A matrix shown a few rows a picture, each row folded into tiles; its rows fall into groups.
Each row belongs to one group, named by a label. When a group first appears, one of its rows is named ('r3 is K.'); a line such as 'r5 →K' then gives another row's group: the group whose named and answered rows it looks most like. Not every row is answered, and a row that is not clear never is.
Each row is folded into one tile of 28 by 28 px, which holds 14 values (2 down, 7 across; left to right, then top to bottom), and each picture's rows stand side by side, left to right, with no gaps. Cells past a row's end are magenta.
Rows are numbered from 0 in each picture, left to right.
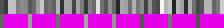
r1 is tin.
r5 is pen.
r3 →tin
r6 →pen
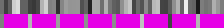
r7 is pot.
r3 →pen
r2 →pot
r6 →pot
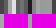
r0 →tin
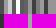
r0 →pot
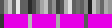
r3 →pen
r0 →pot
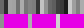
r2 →tin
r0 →pen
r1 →tin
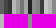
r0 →tin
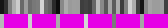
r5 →pot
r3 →tin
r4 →pot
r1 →tin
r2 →pot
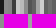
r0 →pot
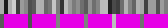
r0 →pen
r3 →pot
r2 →pen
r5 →pen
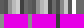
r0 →tin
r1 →tin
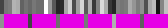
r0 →tin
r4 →pot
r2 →pen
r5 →pen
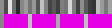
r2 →tin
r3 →tin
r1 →tin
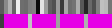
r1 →tin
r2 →pen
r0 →pot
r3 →pot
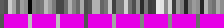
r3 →pen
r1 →pot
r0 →pen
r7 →pen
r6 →pen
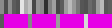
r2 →tin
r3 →tin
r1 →pen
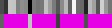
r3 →pot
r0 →pen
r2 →pot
